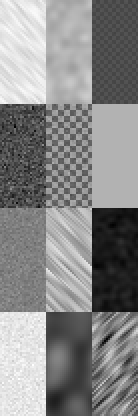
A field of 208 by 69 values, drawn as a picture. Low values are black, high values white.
The table splits into 4 rows of 3 panels. Panel 1,1: very high, slanting down to the right, faint in contrast. Panel 1,2: high, blotchy, faint in contrast. Panel 1,3: low, checkered, faint in contrast. Panel 2,1: low, fine-grained. Panel 2,2: middling, checkered, strong in contrast. Panel 2,3: high, flat. Panel 3,1: middling, fine-grained, faint in contrast. Panel 3,2: high, slanting down to the right. Panel 3,3: very low, blotchy, faint in contrast. Panel 4,1: very high, fine-grained, faint in contrast. Panel 4,2: low, smooth. Panel 4,3: middling, slanting up to the right, strong in contrast.
